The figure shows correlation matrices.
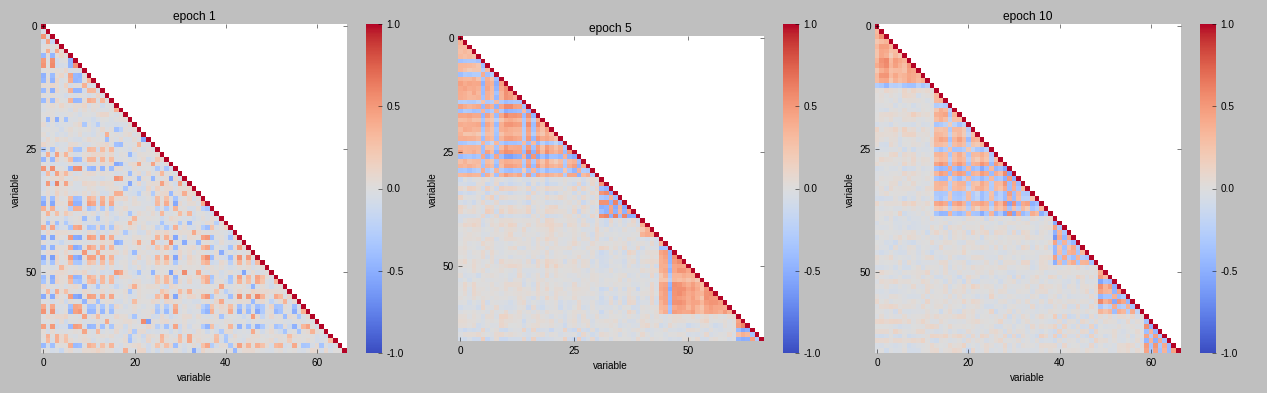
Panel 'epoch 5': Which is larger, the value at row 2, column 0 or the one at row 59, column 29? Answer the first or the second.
the first
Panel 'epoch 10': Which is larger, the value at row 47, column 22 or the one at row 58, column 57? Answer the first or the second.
the first
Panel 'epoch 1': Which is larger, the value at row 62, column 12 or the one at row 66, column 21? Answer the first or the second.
the first
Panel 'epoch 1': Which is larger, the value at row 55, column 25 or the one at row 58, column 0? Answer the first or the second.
the second
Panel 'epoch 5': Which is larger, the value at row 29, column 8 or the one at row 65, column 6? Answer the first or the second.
the first
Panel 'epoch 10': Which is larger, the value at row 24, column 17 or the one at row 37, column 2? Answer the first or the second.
the first
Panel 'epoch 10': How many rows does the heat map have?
67
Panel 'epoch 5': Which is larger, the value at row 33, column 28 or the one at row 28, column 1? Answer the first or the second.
the second
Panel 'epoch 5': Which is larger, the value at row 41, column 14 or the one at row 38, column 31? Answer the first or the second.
the first
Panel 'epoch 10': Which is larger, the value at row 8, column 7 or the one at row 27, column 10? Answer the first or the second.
the first
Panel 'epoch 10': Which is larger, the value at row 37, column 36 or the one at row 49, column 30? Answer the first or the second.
the first
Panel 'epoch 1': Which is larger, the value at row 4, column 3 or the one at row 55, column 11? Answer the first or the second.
the second
